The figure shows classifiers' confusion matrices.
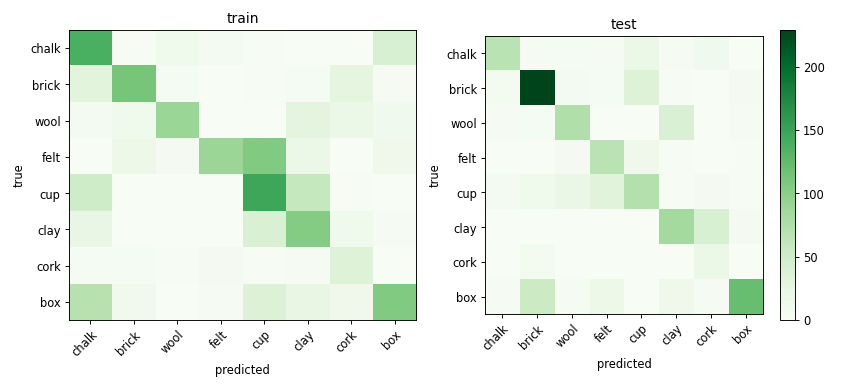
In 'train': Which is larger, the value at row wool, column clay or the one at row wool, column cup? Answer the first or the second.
the first
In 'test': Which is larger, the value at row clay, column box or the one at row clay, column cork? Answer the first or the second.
the second
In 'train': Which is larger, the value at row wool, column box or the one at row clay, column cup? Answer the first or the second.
the second
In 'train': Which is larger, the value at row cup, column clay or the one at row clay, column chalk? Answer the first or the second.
the first
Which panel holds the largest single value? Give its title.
test
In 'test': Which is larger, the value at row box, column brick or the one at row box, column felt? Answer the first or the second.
the first
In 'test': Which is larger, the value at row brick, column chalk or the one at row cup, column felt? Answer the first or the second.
the second
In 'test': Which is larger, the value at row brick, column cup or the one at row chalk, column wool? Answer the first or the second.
the first
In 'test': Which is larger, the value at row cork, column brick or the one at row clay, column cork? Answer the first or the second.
the second
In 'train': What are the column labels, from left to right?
chalk, brick, wool, felt, cup, clay, cork, box
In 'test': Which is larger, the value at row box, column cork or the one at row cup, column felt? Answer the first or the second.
the second
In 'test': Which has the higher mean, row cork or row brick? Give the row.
brick
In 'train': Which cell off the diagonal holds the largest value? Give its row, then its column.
felt, cup
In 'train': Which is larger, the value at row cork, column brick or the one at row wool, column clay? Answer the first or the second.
the second
